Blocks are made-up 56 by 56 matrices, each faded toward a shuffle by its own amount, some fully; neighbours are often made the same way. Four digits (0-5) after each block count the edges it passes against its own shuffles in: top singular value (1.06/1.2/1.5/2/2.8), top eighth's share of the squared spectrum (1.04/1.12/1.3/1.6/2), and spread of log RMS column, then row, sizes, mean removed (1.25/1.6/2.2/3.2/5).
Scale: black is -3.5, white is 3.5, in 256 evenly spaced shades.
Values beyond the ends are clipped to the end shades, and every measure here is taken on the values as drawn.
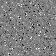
0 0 0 0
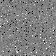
1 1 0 0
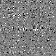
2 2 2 2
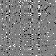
4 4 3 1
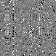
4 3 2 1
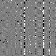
5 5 3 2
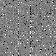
4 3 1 0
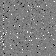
2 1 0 0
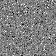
0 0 0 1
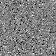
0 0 1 1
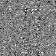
1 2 2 2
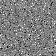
0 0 0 0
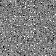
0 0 0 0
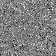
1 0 0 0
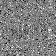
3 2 0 0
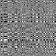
5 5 3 3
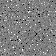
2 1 0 0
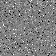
0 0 0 0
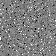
0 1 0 0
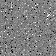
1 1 1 0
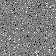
0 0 0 0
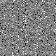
1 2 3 0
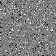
0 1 1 0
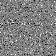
1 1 0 1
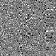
3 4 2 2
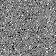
1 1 0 0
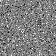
1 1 0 0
